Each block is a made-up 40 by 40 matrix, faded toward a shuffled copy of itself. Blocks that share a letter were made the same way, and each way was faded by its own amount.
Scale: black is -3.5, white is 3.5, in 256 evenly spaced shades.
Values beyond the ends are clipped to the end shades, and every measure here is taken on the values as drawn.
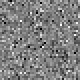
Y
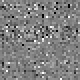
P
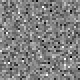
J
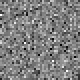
Y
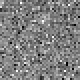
J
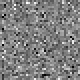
Y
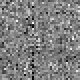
Y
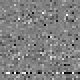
P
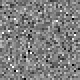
J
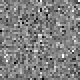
Y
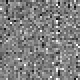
Y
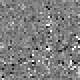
P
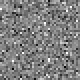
Y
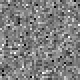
J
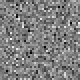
Y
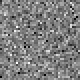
J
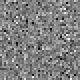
Y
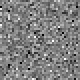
Y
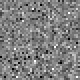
J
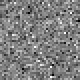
J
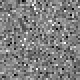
J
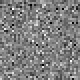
Y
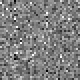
Y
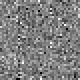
Y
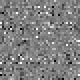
P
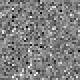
Y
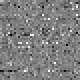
P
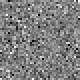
J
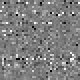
P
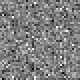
Y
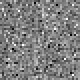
J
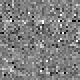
P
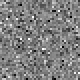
J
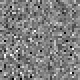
Y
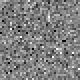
J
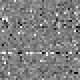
P
